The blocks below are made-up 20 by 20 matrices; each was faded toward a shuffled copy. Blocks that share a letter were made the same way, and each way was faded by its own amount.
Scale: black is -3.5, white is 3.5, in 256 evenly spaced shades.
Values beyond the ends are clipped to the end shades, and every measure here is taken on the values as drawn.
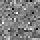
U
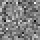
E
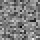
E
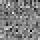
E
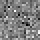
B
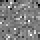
U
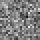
E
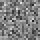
E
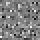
U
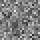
E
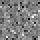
U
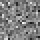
E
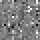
B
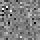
B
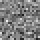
E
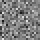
E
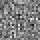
E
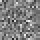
E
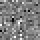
B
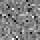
U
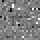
U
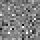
B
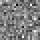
E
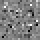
U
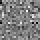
E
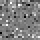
U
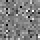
B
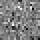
B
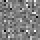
B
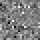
U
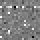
U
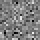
B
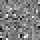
B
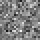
E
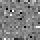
U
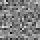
E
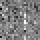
B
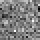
E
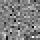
B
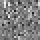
B
